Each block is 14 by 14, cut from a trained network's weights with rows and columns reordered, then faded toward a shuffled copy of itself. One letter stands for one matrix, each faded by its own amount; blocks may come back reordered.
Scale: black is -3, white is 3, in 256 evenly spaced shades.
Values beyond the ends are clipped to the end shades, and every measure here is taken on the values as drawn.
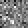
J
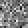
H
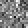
J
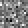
J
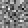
H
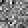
J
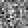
H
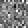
H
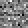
J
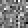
H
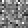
J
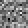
J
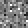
J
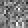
J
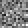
H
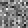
H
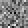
H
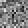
H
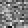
H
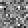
H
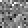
J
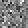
J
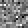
J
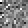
J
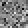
J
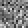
H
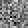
H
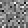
H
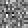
J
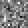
J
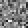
H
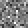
J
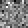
H
